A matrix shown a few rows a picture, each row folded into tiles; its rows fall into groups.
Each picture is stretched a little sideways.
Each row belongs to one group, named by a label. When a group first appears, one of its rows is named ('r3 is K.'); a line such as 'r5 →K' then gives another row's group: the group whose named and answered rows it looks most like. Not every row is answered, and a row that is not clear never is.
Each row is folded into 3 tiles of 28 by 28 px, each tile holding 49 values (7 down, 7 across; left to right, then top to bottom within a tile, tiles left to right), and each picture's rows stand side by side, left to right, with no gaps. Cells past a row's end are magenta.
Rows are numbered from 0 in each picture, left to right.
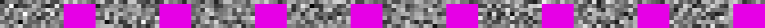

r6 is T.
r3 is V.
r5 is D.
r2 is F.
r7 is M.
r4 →F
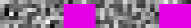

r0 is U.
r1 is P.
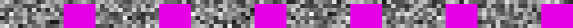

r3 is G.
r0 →U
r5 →P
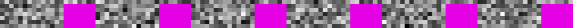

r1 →V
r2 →T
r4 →M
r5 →G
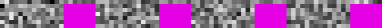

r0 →M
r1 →U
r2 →M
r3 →P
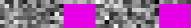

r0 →G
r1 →V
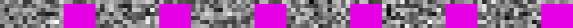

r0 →M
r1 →V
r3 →F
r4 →U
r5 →G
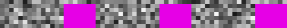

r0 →F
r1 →F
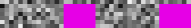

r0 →M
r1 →T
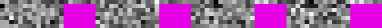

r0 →T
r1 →M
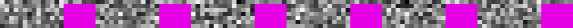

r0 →F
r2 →U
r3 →T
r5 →M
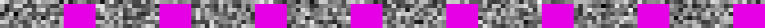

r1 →G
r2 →P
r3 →F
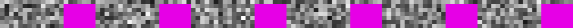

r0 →U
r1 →U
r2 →F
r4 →P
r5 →M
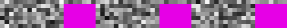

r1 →U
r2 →G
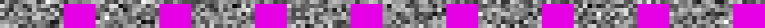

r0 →T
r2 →P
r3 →U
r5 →T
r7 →M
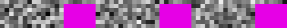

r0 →M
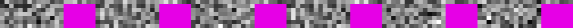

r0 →D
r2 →F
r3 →P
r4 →M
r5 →T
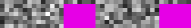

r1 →V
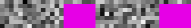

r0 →F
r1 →U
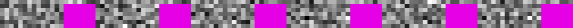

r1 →F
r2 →V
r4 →V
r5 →G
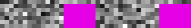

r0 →G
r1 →F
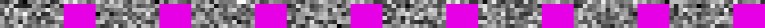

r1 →V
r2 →V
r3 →F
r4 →D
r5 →G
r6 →P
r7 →U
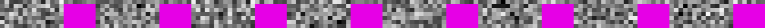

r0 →M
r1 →P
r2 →F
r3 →T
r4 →T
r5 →D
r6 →G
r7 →D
